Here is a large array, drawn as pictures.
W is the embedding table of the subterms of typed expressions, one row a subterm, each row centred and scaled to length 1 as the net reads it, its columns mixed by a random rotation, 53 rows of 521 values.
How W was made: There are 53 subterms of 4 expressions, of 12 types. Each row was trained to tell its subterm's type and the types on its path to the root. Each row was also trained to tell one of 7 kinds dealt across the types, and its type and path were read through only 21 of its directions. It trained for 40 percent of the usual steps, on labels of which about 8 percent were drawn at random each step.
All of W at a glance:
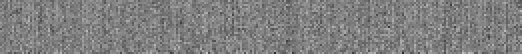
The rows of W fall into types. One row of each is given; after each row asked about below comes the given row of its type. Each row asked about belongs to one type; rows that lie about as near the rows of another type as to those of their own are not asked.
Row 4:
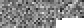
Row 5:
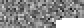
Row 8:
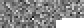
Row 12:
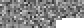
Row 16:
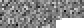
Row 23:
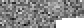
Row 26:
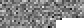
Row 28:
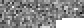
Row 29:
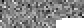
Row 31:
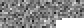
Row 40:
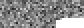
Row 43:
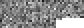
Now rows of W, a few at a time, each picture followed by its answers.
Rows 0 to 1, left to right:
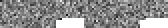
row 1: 8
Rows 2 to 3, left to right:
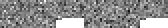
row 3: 28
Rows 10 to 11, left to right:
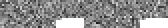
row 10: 16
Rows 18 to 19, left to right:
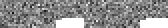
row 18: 28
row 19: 4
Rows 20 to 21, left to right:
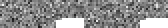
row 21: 4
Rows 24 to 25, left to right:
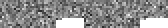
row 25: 43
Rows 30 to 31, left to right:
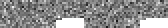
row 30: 26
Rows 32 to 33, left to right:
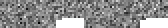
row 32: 4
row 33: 31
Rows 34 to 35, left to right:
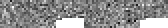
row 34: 26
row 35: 28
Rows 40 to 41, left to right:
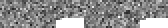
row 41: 8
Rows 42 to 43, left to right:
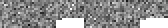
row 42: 31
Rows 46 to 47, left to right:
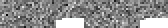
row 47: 40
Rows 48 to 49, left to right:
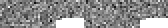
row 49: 29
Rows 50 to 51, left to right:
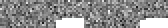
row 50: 8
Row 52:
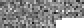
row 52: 23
